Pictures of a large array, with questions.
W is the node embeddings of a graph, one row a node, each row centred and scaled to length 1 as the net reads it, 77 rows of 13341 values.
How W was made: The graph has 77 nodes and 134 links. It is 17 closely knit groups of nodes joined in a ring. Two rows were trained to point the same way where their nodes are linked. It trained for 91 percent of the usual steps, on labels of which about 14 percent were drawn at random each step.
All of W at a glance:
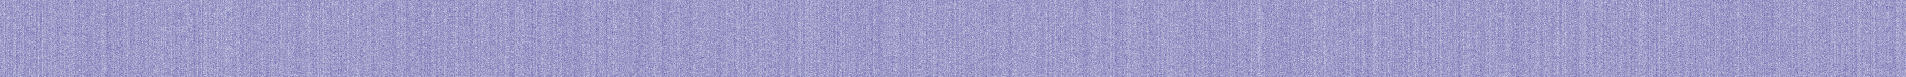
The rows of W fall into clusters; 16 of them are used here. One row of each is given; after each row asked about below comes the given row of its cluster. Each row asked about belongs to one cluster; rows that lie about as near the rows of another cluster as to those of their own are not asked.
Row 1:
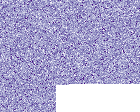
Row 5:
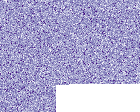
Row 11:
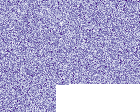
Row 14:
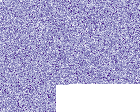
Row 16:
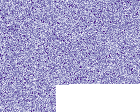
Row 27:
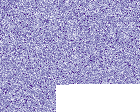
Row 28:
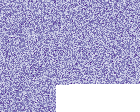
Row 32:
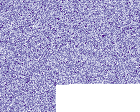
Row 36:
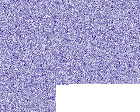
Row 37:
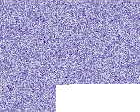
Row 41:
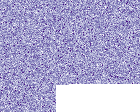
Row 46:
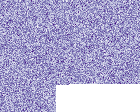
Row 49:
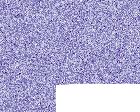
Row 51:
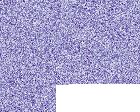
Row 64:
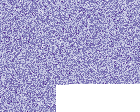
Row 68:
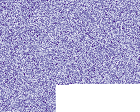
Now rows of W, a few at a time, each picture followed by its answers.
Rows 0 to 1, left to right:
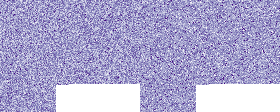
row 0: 27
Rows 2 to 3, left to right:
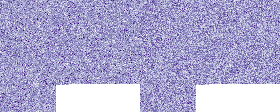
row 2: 51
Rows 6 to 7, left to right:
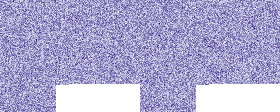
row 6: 28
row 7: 68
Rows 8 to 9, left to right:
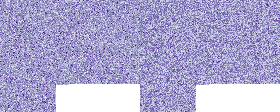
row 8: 49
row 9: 32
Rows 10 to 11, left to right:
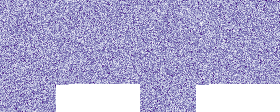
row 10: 49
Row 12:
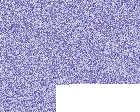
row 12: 16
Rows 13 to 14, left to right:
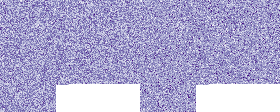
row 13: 14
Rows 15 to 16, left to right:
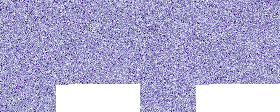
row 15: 5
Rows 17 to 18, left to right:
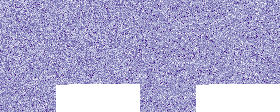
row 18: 1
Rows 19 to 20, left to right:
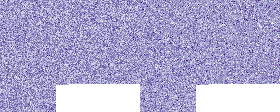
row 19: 11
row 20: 41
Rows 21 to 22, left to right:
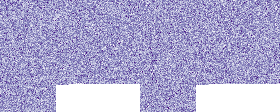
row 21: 11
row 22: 36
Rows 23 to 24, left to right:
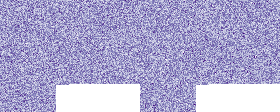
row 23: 16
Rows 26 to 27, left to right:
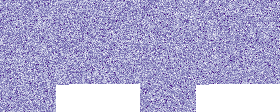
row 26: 68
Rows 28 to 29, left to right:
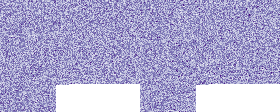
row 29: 41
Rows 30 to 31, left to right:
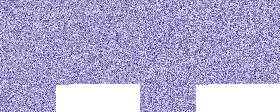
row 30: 27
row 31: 64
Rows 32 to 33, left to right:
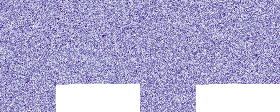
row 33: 1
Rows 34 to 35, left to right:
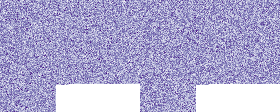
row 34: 32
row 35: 41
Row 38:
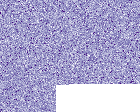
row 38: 27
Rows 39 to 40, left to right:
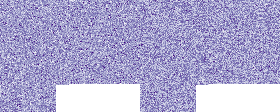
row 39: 11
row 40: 14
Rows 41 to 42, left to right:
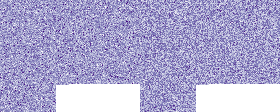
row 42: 41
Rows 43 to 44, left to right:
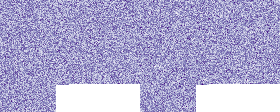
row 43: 68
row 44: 14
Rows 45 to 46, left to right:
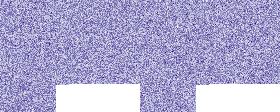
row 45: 28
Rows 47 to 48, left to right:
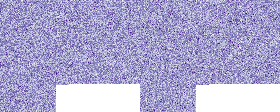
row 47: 32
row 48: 37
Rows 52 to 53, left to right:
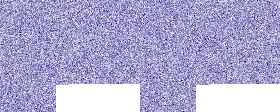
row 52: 28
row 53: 68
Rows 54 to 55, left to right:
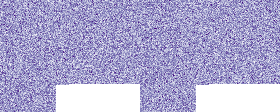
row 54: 28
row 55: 68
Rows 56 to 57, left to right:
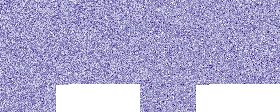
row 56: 51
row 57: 16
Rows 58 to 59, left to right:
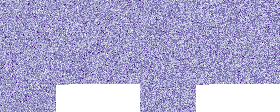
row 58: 36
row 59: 37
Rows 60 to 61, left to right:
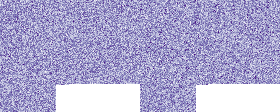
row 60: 32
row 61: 51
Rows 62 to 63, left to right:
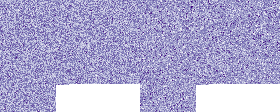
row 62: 36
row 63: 27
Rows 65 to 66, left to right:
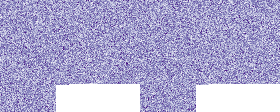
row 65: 46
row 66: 11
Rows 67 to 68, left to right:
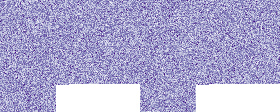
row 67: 46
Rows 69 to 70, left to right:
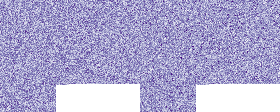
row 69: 14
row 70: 64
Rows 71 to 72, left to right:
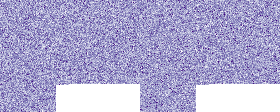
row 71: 36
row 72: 49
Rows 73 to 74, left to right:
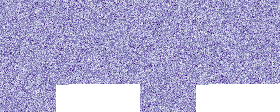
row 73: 14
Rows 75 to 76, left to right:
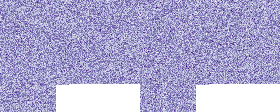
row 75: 16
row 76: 64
